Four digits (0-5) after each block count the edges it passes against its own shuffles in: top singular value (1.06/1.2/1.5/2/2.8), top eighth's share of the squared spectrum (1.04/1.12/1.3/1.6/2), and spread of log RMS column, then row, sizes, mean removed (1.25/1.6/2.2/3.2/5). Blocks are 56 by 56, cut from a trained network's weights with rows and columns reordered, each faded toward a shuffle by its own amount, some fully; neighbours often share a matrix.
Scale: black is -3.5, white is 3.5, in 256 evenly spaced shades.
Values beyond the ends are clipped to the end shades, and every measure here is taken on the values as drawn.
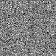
2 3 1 0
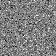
0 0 0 0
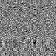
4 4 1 2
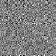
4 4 2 2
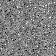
1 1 0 0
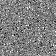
0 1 0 0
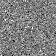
1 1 0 0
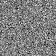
2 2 0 0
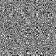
3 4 2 1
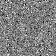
0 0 0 0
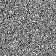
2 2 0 0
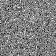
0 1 0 0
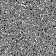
0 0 0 0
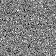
0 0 0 0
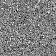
0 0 0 0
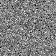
1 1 0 0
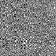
3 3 2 1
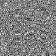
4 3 0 2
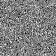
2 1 0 0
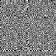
4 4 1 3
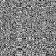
4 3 0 2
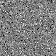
2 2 0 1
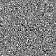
3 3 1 2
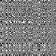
4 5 3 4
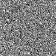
2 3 1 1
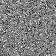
0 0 0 0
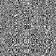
4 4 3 2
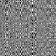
4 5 3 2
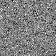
1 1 0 0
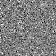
1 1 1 0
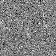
2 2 0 0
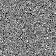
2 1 0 0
